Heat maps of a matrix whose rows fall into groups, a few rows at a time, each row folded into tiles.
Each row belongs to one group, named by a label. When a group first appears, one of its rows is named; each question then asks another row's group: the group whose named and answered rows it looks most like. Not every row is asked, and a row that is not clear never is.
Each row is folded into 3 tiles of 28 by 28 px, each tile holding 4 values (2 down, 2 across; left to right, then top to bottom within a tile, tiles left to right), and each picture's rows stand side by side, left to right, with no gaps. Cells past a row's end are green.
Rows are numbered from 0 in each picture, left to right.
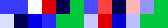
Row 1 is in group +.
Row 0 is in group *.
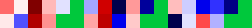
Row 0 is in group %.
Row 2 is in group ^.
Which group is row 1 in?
+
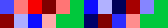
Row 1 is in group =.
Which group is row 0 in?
*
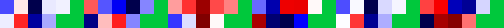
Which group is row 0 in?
+
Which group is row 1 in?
^
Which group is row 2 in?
%
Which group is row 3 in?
*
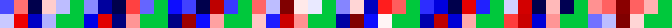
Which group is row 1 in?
=
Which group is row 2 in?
=
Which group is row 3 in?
%
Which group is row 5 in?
=
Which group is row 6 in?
+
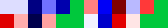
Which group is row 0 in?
+
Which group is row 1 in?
%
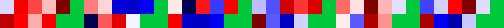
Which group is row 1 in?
^
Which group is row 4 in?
%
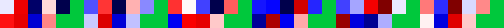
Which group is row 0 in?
+
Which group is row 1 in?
+
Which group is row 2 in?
^
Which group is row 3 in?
=
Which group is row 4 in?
*
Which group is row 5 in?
%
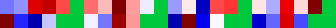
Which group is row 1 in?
%
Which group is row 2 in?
=
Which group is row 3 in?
%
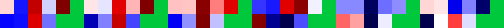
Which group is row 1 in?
%
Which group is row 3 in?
*
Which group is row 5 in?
^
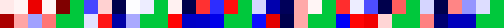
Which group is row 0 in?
*
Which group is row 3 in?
=
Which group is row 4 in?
^
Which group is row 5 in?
*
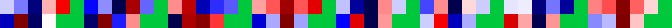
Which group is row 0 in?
=
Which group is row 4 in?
=
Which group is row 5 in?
+
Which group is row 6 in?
+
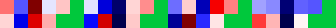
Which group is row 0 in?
%
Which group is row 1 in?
=
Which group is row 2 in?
=
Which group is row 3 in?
+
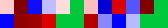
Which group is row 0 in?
^
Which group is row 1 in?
*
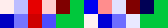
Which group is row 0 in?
%
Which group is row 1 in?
*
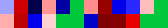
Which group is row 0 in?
+
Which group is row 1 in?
^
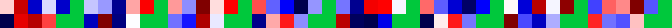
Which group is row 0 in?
^
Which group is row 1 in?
=
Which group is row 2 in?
%
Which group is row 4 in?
*
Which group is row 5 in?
^
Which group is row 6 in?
*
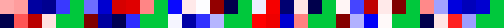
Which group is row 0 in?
^
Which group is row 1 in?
*
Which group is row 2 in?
*
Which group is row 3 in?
+
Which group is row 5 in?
^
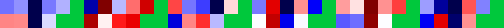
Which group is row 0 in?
+
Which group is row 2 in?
^
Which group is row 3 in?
+
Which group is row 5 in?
=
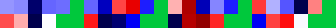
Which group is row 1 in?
*
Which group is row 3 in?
^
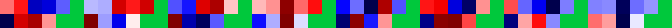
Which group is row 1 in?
*
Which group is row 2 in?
*
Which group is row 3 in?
%
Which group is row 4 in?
=
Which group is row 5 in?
^
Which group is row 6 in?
^
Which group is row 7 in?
+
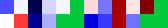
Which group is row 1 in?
%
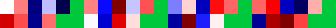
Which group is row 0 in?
+
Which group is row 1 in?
%
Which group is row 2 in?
=
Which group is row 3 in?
^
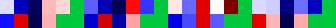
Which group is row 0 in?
=
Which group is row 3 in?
+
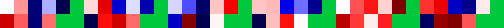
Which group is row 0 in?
+
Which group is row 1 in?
^
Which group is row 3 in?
^
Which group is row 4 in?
*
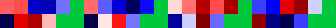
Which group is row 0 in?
^
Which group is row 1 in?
^
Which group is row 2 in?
%
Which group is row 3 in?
*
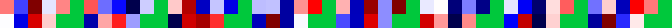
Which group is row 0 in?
%
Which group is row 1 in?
^
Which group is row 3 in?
=
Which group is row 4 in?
%
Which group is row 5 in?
+
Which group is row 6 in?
=
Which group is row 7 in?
=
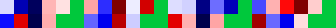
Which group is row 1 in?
%
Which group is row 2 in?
+
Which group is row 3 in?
*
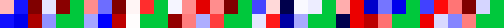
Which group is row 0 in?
%
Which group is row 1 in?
%
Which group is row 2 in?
*
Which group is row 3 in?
+
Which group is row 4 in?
^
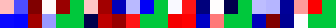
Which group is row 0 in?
%
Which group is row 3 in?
=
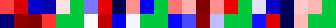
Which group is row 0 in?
^
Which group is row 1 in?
+
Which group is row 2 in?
%
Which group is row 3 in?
=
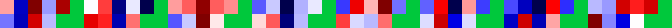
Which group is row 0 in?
%
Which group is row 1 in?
+
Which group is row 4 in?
*
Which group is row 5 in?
+
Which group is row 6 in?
=
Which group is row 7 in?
*
